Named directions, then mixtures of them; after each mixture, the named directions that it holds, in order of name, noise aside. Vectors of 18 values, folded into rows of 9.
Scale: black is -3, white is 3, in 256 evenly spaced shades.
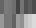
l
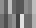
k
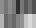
l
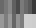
l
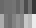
l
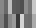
k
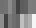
k, l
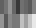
k, l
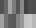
l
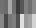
k, l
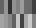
k, l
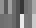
k, l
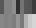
l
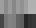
l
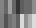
k, l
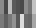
k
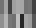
k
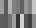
k, l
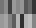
k, l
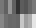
k, l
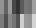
k, l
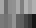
l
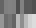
l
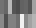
k, l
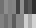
l
